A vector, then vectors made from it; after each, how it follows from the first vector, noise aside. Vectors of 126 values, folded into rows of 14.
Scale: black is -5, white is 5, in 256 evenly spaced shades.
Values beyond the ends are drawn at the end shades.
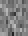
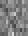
negated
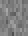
shrunk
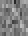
reversed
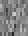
sign-scrambled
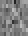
reversed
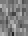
copied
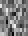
scaled up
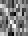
scaled up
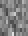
negated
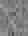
shrunk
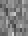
negated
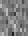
copied
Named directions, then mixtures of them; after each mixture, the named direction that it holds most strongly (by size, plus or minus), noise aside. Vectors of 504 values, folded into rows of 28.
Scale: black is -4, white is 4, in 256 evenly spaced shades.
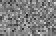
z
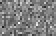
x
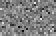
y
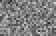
z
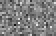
x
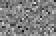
y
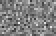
z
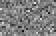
y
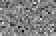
y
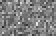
x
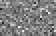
y
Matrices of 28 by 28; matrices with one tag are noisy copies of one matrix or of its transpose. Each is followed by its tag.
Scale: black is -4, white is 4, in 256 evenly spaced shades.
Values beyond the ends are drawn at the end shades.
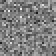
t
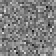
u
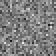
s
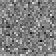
u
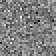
t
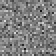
s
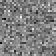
t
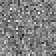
t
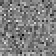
t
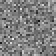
t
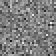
s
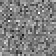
t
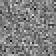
s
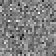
t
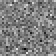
u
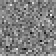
u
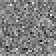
u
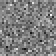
u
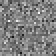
t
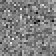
t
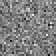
s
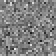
u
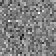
t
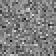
s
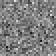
u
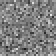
u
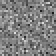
s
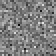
s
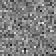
s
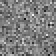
s
